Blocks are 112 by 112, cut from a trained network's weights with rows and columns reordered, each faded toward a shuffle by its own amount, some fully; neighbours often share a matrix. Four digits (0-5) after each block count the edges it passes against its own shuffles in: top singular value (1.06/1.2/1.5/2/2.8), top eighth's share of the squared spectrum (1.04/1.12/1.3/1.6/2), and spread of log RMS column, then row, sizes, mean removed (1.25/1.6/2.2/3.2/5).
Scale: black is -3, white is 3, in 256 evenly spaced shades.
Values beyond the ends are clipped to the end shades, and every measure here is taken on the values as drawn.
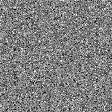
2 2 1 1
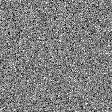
1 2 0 0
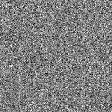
3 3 0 2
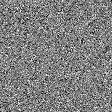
0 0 0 0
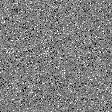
2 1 0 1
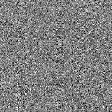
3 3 2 2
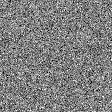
0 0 0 0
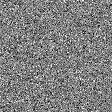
0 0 0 0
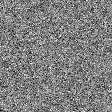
0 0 0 0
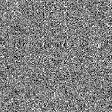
3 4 2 2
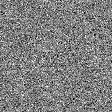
2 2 0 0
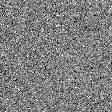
2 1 0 0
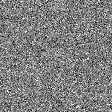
1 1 0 0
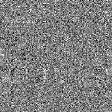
3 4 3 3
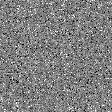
1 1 1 0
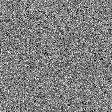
2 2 0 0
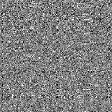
3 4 2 3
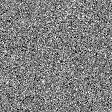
1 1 0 0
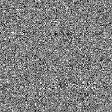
3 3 2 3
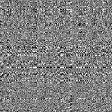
4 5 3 4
